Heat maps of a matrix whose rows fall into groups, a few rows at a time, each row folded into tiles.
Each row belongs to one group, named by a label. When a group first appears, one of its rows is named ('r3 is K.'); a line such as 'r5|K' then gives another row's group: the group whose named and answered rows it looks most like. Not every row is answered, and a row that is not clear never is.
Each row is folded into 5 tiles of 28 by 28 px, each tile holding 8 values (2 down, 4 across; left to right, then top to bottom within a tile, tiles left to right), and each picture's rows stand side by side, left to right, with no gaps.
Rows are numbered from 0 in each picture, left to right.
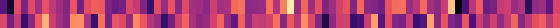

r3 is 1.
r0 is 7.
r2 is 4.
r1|7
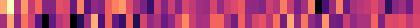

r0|4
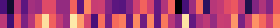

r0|7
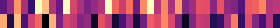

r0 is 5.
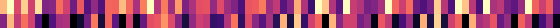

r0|4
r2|5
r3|5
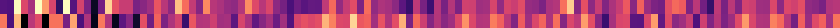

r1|5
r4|4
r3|7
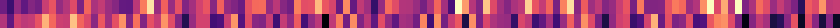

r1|4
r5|4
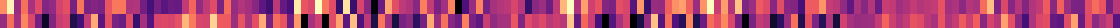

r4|4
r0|4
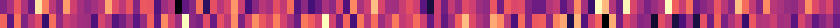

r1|1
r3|7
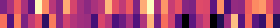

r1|4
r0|5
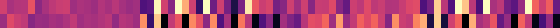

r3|5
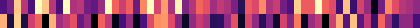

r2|5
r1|4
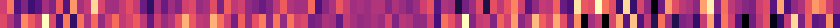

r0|1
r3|1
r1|7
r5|4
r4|5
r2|1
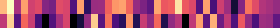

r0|4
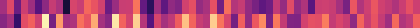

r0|1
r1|7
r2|1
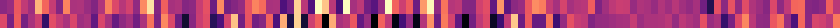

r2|5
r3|4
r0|5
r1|4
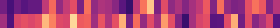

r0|7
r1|4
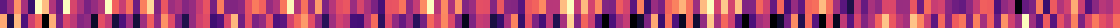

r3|4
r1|4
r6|7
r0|5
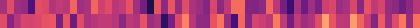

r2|7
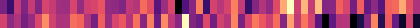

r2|4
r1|1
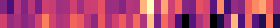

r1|4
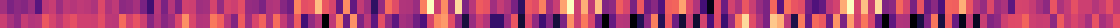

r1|7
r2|5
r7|1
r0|7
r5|7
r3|4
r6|4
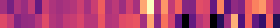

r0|7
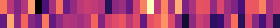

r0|1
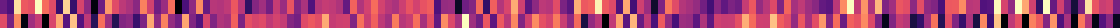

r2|1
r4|5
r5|7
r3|1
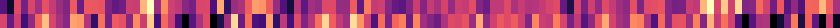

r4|7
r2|7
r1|4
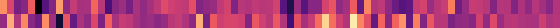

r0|1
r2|7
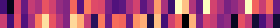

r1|5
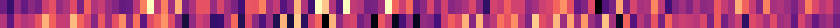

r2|5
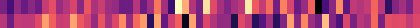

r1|5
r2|1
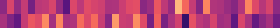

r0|1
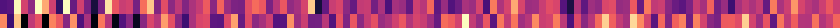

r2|1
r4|7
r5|1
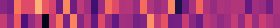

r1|1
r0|5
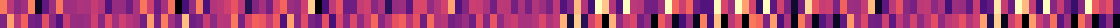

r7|5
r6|1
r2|1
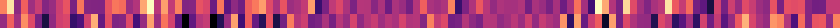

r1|4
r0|4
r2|1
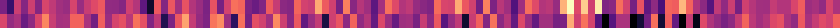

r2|5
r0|7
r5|7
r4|4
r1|7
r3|5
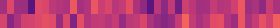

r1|7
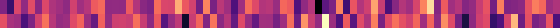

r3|4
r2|1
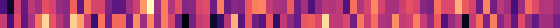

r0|7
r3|5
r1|4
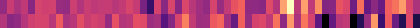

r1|7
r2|4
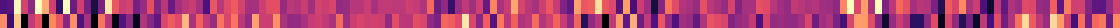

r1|1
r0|5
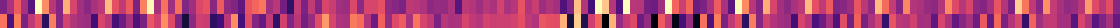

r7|5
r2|7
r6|5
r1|4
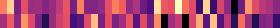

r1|5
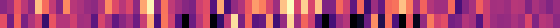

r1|4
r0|5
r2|4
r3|1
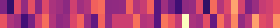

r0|7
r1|1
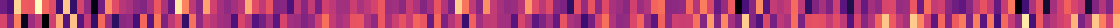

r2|7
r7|1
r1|5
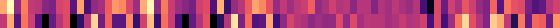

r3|7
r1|4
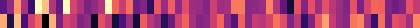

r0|5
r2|7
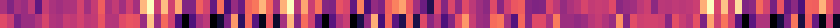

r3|7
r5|4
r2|4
